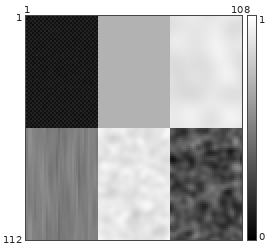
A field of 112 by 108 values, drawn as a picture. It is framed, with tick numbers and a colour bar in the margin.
The table splits into 2 rows of 3 panels. Panel 1,1: very low, checkered, faint in contrast. Panel 1,2: high, flat. Panel 1,3: very high, smooth, faint in contrast. Panel 2,1: middling, streaked downward, faint in contrast. Panel 2,2: very high, blotchy, faint in contrast. Panel 2,3: low, blotchy.
